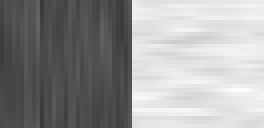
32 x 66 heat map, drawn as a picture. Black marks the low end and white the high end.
The table splits into one row of 2 panels. Panel 1,1: low, streaked downward, faint in contrast. Panel 1,2: very high, streaked across, faint in contrast.
